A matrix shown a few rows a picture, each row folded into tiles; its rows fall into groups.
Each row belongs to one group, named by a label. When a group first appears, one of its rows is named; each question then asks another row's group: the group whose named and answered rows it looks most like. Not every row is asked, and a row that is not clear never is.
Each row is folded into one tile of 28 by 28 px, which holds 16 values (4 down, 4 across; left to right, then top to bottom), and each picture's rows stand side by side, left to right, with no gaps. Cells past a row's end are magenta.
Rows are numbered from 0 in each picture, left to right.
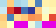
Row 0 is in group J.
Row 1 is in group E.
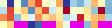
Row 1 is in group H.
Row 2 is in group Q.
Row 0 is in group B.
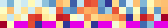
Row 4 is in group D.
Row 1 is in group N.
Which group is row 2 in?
N
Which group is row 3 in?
N
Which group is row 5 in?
E
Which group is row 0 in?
Q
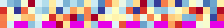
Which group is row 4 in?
J
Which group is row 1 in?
E
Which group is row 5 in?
D
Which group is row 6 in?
B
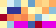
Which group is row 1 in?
J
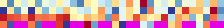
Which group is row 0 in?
E
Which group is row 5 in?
E
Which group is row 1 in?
E
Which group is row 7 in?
J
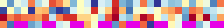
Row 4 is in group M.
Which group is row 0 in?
E
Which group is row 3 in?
Q
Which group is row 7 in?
D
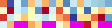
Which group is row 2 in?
D
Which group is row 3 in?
B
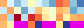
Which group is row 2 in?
N
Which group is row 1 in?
N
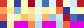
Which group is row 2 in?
D
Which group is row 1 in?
N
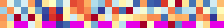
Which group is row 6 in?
N
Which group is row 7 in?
D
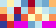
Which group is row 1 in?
D
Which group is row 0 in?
J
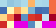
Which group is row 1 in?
E
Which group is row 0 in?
B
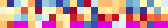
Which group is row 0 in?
B
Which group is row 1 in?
Q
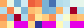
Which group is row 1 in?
N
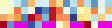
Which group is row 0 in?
N
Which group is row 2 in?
D
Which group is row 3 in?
Q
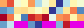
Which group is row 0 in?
H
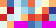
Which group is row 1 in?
H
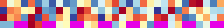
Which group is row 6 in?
D
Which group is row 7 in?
D
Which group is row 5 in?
E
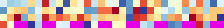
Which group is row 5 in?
H
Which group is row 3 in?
H
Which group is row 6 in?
E
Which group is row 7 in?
N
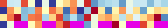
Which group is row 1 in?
B
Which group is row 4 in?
Q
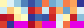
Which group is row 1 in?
Q
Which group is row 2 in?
J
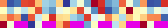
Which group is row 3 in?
J
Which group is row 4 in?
J
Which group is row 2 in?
B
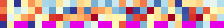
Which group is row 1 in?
M
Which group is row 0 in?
M
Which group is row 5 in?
M
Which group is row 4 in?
J
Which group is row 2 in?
E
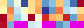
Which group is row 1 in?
M
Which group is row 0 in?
N
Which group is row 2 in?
D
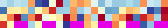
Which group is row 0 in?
B
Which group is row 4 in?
B
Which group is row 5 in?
E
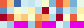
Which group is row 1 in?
J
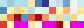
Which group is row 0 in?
B
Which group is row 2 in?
Q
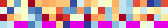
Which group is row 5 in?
D
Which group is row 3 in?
H
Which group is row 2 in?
N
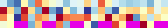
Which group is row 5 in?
Q
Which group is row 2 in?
E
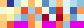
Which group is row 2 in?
N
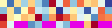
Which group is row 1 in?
D
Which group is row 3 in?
J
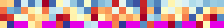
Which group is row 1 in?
J
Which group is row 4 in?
N
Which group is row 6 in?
N
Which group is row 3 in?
B
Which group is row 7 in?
B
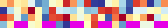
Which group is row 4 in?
D
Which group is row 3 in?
B
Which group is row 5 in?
D
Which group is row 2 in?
H
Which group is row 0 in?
H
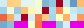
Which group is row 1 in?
J
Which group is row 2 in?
D
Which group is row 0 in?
E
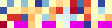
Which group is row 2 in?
J
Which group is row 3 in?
M
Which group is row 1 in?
Q
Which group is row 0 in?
B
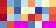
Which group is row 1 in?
E
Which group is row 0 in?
M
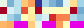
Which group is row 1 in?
Q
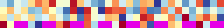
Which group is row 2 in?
J
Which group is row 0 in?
Q
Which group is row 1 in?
H
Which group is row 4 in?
M
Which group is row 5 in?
N
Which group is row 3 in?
Q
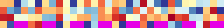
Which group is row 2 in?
M
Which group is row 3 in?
H
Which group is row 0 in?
N
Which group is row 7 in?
J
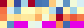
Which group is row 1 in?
D
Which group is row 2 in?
E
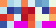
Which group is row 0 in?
E
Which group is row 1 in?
Q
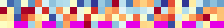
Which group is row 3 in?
Q
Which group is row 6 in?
M
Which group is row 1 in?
J
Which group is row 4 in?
D
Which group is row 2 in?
J
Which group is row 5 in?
J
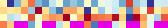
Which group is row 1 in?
M
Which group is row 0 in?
Q
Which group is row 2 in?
B
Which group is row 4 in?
E
